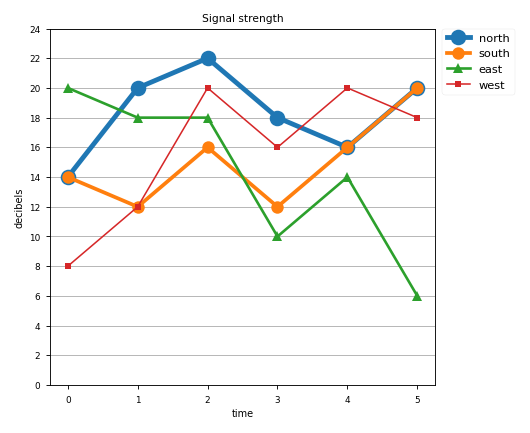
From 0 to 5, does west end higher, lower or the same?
higher
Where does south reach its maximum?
5
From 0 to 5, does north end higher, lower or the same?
higher
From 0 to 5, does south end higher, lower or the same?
higher
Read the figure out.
Title: Signal strength
x-axis: time, ticks 0 1 2 3 4 5
y-axis: decibels, ticks 0 2 4 6 8 10 12 14 16 18 20 22 24
Legend: north, south, east, west
Values:
north: 14 20 22 18 16 20
south: 14 12 16 12 16 20
east: 20 18 18 10 14 6
west: 8 12 20 16 20 18
